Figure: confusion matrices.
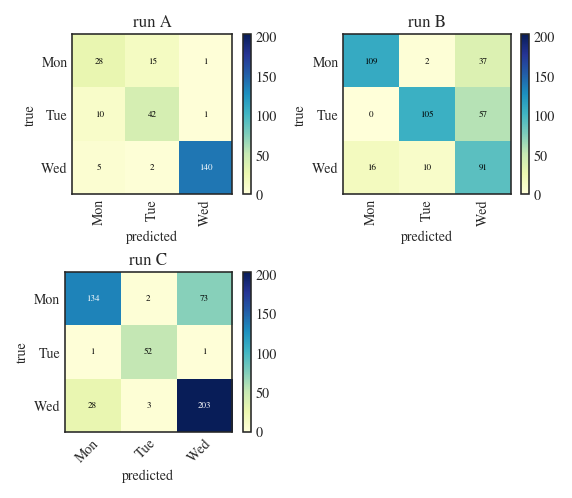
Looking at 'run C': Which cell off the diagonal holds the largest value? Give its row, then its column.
Mon, Wed
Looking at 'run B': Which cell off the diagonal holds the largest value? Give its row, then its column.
Tue, Wed
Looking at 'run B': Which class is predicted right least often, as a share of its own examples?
Tue
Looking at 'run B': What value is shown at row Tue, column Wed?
57
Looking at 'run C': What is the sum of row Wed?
234
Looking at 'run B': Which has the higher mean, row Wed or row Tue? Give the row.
Tue
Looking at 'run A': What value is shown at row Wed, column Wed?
140
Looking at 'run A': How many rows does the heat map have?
3
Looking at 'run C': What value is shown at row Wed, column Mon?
28
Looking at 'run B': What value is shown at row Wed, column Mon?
16
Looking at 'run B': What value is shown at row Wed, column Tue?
10
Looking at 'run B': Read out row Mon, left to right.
109 2 37
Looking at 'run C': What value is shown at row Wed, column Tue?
3
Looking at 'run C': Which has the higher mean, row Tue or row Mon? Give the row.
Mon
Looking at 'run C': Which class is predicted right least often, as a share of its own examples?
Mon
